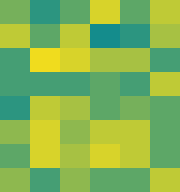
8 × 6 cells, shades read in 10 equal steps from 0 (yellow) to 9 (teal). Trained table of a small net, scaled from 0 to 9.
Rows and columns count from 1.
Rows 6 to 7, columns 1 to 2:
4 1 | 6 1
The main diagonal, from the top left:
5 6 1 6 5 6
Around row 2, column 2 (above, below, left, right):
8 0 2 2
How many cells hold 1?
5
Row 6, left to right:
4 1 4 2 2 6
